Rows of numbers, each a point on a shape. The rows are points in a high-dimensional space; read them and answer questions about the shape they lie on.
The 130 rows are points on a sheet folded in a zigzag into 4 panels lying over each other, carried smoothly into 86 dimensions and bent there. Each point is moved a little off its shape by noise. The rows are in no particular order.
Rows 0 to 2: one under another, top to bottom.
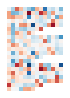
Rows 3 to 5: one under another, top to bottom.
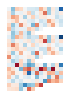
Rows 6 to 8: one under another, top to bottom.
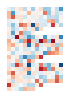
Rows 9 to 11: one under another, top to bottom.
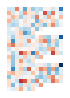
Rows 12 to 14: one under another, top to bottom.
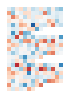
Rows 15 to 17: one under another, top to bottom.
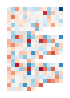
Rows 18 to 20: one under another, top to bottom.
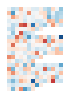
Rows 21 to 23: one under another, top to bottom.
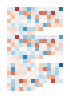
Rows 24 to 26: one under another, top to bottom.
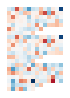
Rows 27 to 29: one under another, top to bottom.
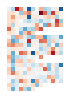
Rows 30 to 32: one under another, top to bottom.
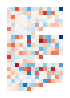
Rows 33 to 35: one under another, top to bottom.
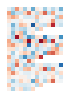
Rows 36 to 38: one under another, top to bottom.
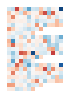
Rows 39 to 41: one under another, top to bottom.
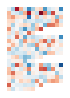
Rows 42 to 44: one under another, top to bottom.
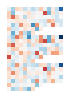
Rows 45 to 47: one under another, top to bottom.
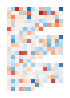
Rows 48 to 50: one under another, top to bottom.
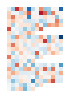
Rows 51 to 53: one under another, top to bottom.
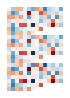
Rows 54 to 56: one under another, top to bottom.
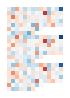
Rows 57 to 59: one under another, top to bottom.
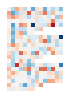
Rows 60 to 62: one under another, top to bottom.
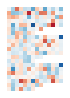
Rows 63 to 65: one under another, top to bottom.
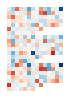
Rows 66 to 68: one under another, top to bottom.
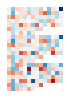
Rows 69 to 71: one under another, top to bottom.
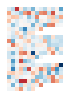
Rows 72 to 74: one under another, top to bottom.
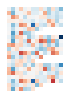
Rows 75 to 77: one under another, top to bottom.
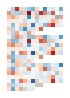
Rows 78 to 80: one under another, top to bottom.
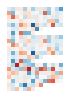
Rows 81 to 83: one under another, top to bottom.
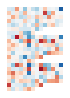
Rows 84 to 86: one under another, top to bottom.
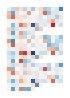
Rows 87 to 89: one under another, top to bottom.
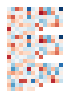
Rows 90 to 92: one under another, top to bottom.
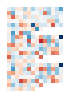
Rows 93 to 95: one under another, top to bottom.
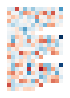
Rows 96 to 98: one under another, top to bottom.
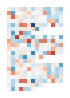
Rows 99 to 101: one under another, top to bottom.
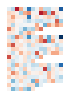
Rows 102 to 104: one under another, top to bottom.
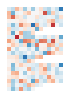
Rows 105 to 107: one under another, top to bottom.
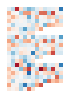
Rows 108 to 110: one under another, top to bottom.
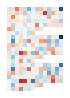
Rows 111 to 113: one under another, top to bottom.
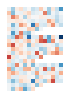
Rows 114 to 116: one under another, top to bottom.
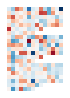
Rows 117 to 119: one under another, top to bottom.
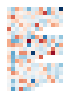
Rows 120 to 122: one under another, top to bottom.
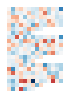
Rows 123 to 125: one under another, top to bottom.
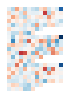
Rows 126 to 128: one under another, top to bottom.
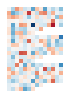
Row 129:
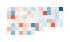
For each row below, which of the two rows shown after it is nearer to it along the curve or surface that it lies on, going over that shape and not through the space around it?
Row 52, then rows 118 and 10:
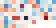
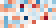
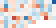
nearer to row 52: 118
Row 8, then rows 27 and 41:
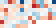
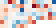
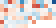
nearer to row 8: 27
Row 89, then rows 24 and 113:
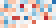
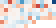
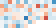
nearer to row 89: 24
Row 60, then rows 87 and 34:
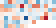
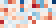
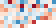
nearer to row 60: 34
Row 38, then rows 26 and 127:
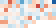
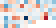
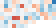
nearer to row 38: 127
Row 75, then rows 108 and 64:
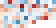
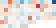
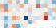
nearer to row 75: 64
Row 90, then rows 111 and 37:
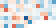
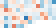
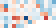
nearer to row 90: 37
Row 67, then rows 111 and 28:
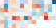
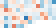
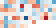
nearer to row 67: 111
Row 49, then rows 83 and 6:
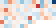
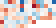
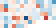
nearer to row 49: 83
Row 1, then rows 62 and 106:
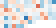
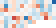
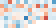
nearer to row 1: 62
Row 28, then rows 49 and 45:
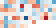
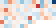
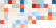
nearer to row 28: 45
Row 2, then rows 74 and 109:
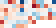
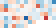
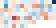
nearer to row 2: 109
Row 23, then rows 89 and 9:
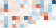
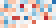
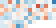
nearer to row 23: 89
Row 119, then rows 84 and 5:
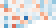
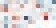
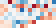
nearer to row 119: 84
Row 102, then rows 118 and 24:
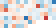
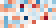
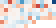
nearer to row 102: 118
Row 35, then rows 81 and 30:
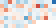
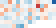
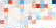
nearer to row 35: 81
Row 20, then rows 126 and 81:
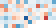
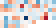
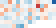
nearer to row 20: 126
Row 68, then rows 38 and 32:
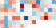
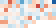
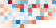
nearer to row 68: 32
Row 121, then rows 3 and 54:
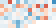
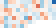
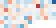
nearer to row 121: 54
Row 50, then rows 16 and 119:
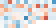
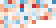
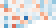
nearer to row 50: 16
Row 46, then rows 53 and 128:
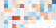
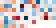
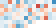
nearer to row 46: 53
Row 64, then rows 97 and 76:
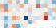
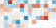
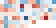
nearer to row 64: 97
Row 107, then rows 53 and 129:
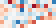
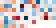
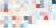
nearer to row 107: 53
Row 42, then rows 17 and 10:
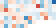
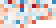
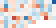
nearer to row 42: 10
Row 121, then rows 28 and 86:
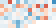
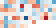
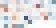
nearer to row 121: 28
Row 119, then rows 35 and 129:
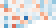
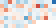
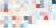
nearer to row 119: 129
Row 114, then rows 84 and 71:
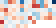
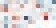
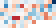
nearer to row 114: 71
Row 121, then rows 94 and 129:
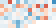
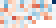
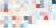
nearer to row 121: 129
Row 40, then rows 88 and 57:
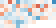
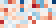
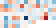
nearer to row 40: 57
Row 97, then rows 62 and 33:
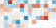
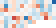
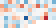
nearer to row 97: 33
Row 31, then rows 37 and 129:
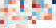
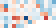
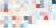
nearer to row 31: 129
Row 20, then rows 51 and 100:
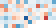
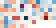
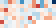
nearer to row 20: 51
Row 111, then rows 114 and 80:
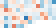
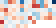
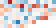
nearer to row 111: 114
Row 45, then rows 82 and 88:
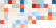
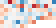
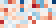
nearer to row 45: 88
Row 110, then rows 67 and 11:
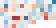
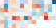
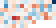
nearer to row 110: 67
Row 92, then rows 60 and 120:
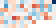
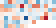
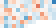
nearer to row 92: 120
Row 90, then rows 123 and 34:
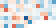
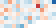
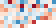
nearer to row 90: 123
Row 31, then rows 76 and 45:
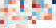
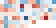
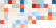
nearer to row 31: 45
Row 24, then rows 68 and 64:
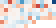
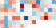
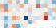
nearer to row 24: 68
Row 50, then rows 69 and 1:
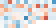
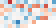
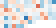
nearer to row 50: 69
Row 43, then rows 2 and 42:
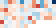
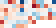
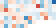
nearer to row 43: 2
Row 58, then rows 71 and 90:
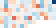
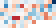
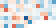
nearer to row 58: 71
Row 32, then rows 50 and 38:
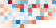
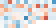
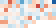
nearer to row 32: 50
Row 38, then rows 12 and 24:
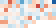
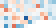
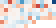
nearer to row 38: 24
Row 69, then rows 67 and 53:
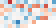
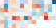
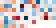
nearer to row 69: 53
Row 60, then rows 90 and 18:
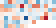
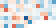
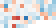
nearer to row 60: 90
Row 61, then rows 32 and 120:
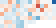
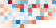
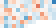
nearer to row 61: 32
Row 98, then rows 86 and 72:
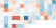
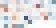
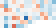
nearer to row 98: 72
